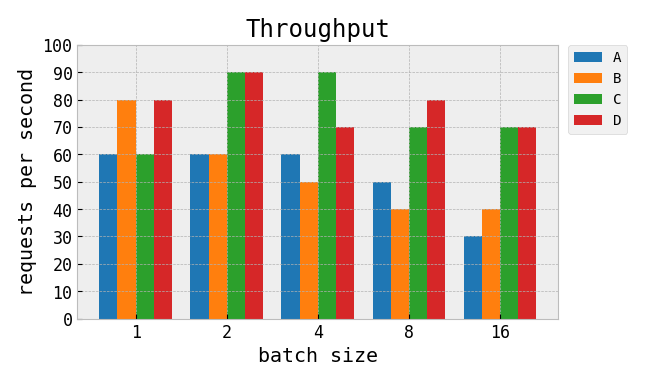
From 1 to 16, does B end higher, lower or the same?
lower
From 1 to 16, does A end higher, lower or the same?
lower
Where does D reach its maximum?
2
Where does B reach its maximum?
1
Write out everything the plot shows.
Title: Throughput
x-axis: batch size, ticks 1 2 4 8 16
y-axis: requests per second, ticks 0 10 20 30 40 50 60 70 80 90 100
Legend: A, B, C, D
Values:
A: 60 60 60 50 30
B: 80 60 50 40 40
C: 60 90 90 70 70
D: 80 90 70 80 70
